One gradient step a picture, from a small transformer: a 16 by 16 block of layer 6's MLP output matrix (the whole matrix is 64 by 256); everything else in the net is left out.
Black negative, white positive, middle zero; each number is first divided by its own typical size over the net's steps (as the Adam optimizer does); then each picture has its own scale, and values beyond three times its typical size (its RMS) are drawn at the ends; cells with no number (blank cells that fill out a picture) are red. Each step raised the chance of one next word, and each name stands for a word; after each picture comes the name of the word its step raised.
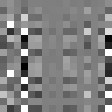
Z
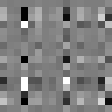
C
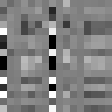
Z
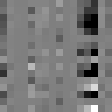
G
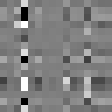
C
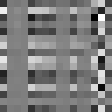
Z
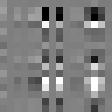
C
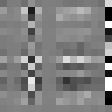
C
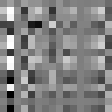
Z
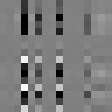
G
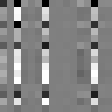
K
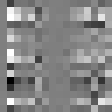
C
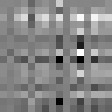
G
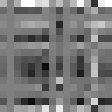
K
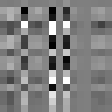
Z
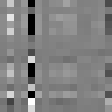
G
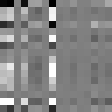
K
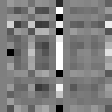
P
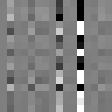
Z
